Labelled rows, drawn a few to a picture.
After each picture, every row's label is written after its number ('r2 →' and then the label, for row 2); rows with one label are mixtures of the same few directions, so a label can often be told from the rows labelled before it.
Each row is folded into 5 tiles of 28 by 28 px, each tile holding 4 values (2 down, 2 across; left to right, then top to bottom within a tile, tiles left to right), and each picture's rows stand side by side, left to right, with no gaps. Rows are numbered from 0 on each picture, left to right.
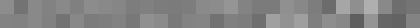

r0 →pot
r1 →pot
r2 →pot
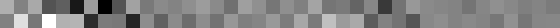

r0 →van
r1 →van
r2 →van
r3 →pot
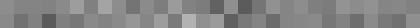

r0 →van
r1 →van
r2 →pot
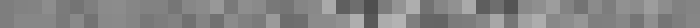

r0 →pot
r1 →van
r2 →pot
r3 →pot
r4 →pot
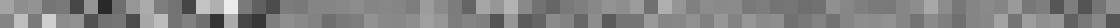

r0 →van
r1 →pot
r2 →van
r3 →pot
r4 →van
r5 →van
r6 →pot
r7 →van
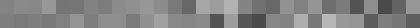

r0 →pot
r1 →pot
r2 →van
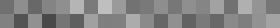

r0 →van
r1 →van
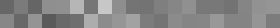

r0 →van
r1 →pot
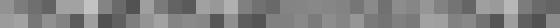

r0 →pot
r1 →pot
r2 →van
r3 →pot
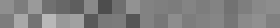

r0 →van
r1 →pot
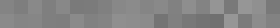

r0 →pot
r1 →van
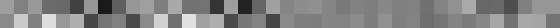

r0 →van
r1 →van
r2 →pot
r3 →pot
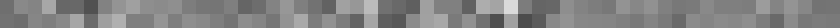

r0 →pot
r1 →van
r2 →pot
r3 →pot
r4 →pot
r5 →pot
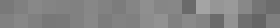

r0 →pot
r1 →pot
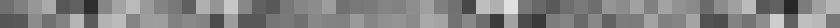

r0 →pot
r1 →pot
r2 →pot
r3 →pot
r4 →van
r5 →pot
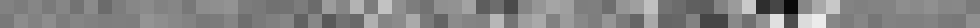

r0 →van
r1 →pot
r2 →van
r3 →pot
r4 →pot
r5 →pot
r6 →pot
